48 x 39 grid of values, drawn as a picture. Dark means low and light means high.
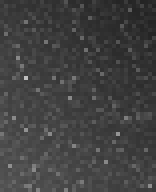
Slope: up to the bottom left. Stripes: none. Ninth with the highest average: bottom left. Grain: fine. Mirror symmetry: none. Histogram: skewed, a long tail of high values.
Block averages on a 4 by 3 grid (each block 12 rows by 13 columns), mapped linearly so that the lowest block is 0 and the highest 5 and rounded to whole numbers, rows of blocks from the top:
2 1 0
3 2 1
4 3 2
5 4 3
